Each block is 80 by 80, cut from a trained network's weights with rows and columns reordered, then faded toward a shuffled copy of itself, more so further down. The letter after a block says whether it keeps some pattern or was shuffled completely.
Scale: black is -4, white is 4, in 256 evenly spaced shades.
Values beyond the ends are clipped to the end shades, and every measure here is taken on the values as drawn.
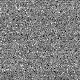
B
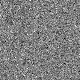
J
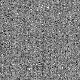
B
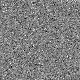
J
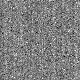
B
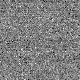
B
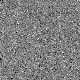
J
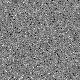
J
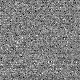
B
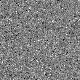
J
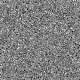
J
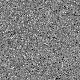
J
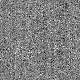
B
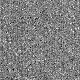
B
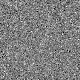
J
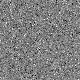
J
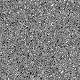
J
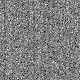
B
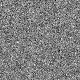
J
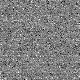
B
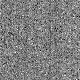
B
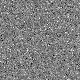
J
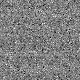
B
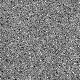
J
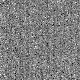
B
